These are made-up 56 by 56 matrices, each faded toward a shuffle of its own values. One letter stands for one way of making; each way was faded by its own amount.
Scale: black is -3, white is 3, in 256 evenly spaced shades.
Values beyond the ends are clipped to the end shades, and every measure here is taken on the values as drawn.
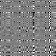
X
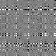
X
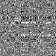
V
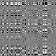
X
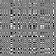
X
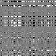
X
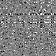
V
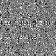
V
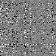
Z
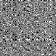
V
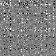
Z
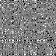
V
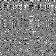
V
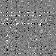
Z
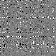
Z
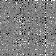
Z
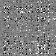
Z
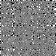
Z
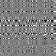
X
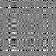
X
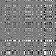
X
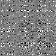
Z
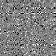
V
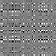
X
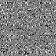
V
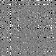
Z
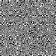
V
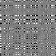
X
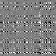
X
